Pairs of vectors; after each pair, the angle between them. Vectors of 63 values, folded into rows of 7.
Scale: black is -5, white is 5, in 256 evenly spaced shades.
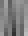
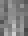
nearly opposite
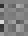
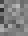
partly opposed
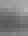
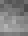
nearly opposite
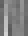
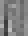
nearly opposite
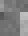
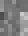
nearly parallel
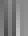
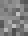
orthogonal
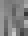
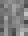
nearly opposite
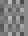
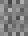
nearly opposite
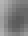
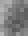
nearly parallel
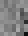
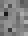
partly opposed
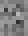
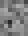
partly opposed
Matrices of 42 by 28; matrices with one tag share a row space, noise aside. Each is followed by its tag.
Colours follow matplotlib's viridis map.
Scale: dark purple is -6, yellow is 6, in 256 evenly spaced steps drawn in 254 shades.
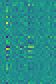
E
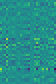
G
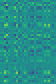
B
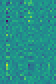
E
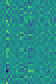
E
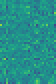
G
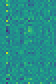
E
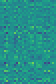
B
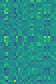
B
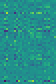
B
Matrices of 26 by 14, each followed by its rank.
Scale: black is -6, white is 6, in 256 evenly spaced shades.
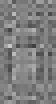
two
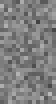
full rank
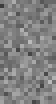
full rank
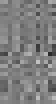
two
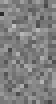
full rank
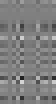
one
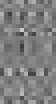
two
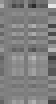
one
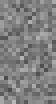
full rank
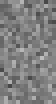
full rank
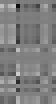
one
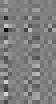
two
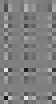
one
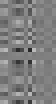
one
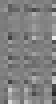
two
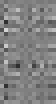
two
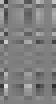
one
